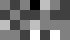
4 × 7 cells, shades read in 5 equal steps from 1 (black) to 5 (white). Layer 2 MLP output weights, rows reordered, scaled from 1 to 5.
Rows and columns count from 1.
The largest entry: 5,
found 2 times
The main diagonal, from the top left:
3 3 3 5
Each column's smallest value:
2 2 2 1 2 2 2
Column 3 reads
3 2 3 2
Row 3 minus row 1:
1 0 0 3 -1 0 1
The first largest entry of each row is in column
5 2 1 4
